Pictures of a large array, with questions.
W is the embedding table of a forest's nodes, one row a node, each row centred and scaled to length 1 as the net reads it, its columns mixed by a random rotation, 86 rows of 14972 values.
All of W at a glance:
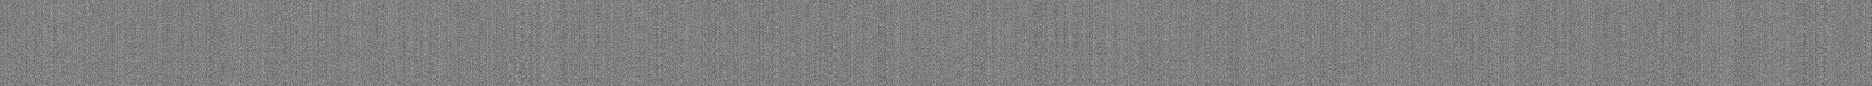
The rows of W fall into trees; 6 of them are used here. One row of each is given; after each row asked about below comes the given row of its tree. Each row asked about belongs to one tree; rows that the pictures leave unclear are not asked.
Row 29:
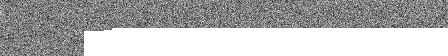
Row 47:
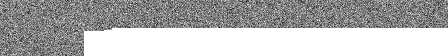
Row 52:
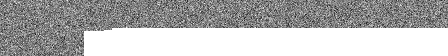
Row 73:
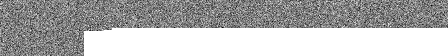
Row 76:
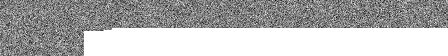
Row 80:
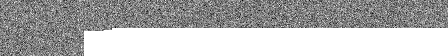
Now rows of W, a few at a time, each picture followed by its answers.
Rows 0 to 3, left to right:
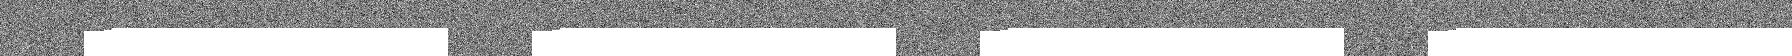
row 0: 76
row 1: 47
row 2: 76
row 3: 52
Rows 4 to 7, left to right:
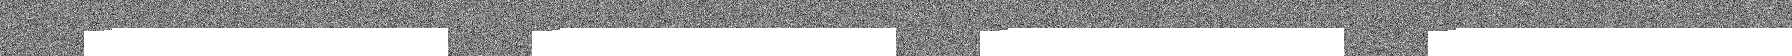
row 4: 52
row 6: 80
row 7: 76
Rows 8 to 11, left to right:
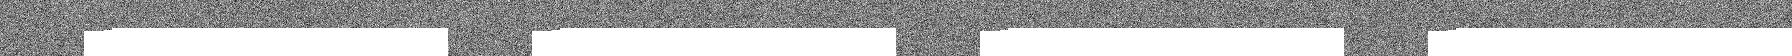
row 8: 52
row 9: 80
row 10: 52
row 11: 29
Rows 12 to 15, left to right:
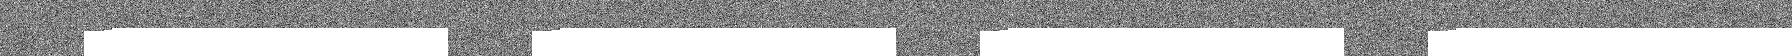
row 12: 80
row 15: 52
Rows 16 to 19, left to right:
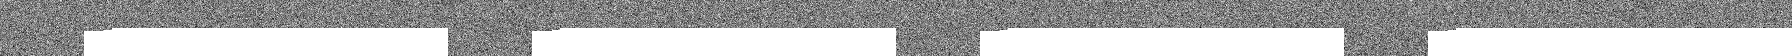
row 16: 80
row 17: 76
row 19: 52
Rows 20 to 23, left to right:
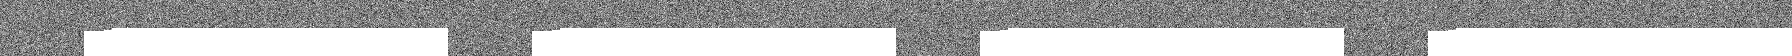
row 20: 76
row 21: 29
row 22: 80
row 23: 47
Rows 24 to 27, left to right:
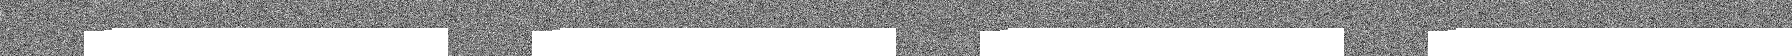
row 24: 29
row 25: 47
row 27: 76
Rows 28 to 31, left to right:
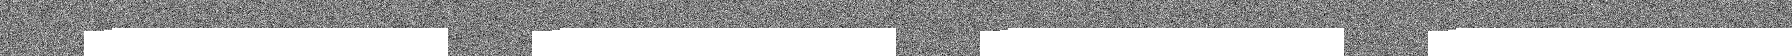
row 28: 47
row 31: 47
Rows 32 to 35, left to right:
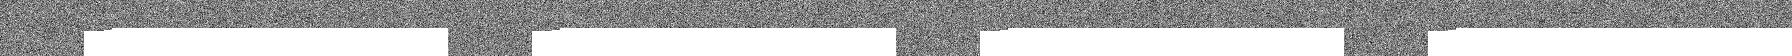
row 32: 76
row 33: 73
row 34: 80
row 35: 47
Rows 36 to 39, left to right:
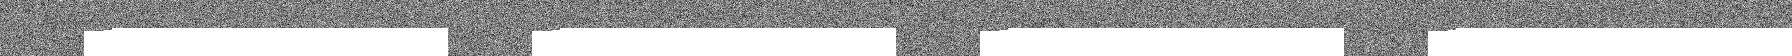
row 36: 80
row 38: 29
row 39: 76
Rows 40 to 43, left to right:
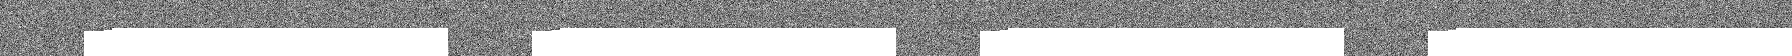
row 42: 80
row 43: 47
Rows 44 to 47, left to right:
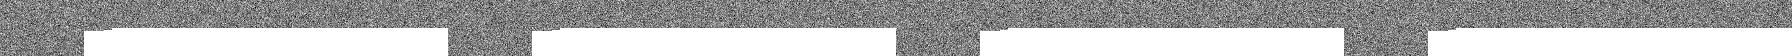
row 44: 52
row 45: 80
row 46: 47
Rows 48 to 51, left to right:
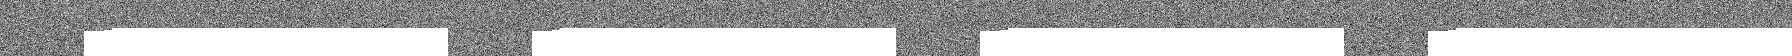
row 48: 52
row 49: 76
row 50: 80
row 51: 76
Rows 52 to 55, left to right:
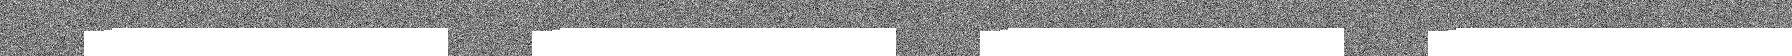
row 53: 47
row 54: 47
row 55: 80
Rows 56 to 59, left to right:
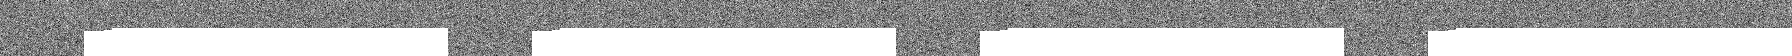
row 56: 52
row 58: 76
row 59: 80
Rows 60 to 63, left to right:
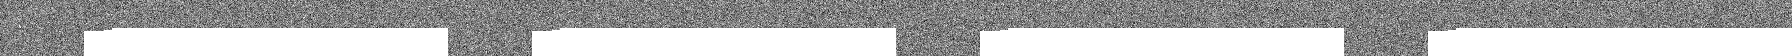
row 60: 76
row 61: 76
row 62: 52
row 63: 73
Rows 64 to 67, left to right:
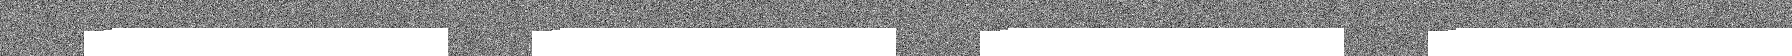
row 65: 80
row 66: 47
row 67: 73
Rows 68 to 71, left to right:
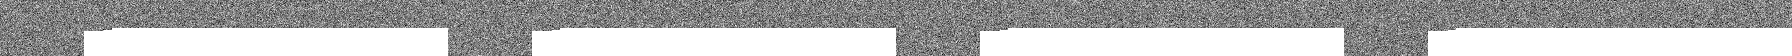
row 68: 80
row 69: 80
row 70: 76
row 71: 73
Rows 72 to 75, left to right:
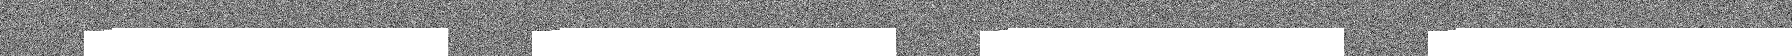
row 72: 47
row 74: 80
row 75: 76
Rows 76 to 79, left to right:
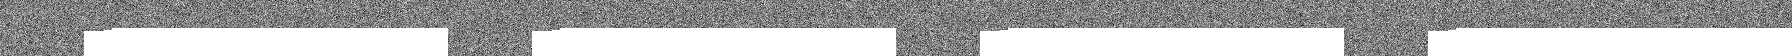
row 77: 76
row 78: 80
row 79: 47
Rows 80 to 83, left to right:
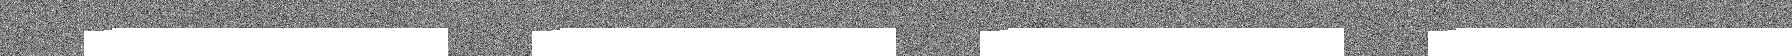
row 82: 29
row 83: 52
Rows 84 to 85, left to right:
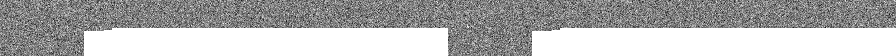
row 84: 52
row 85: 76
